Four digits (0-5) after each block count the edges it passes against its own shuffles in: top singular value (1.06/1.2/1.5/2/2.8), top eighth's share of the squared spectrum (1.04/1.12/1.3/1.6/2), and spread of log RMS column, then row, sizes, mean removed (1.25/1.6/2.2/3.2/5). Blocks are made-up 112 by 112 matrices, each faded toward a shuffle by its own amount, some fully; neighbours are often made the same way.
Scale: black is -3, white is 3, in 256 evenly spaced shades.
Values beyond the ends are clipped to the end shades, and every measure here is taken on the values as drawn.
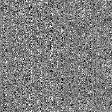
1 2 4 0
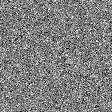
0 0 0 0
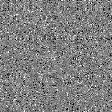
4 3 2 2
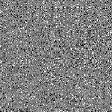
4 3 2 2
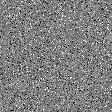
2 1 0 0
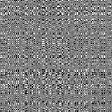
5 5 4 4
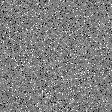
0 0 0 0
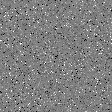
0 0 0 0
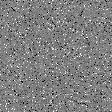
3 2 0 1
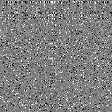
4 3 2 2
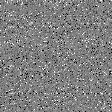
3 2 0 1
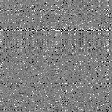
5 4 2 3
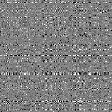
5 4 3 4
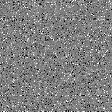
4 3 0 2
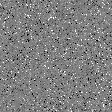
2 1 0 0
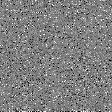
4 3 1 2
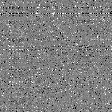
4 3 1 2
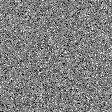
0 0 0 0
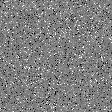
0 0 0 0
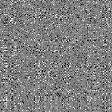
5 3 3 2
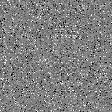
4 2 1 1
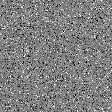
3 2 0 1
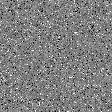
0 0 0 0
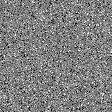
2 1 0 0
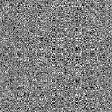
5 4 3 3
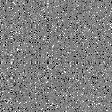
4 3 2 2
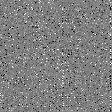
4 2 1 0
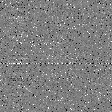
4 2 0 1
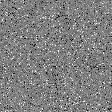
2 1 0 1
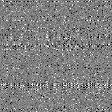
4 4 2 3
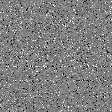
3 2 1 1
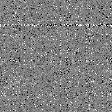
2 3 3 3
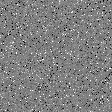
0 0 0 0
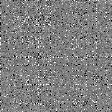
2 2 3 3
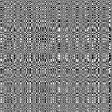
5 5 5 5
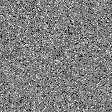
1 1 0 0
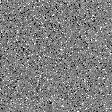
2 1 0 0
